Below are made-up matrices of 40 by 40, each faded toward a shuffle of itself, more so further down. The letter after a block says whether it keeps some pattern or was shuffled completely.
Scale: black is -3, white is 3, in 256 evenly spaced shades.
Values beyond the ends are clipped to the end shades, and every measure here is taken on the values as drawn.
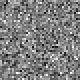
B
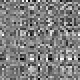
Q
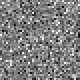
B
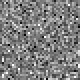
B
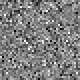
B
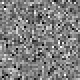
B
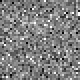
B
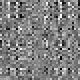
Q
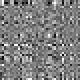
Q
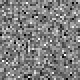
B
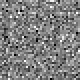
B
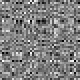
Q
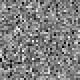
B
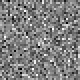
B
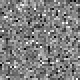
B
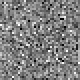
B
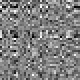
Q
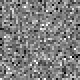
B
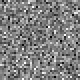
B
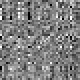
Q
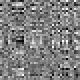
Q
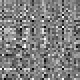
Q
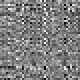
Q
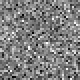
B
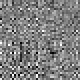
Q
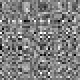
Q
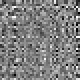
Q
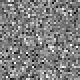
B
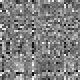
Q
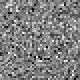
B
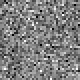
B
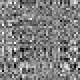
Q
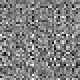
Q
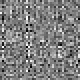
Q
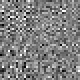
Q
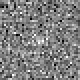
B
